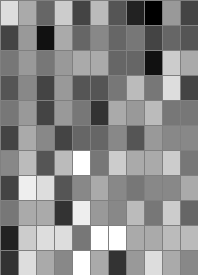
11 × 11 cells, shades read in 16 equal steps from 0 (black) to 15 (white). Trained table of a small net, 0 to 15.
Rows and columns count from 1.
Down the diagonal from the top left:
13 9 7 9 7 6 12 7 7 11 8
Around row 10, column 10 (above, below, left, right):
12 10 10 11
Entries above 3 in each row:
9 10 10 11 10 11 11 11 10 10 9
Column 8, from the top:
2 7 6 11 9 5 10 7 11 10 9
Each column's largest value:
13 14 13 13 15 15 15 11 13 13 11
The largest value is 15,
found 4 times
